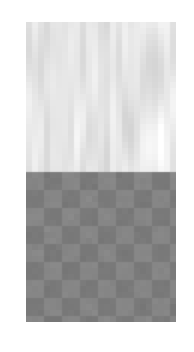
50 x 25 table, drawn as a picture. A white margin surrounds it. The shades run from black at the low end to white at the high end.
The table splits into 2 rows of 1 panel. Panel 1,1: very high, streaked downward, faint in contrast. Panel 2,1: middling, checkered, faint in contrast.
